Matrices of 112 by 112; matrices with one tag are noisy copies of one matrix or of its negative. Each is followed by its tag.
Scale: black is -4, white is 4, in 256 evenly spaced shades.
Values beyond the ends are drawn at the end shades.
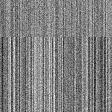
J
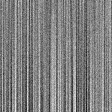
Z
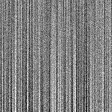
Z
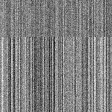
J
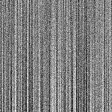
Z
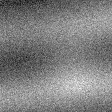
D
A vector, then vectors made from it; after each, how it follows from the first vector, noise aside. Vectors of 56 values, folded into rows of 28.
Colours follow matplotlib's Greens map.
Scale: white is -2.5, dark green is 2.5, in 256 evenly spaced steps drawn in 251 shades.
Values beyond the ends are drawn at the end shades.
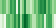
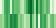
reversed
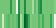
partly zeroed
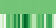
partly zeroed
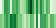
reversed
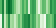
wrapped around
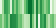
reversed
